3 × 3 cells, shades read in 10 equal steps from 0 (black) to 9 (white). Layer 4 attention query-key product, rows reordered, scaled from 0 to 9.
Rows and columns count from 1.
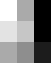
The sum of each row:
15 15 12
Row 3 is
6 5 1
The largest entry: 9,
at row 1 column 1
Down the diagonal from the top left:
9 7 1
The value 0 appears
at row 1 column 3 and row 2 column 3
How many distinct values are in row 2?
3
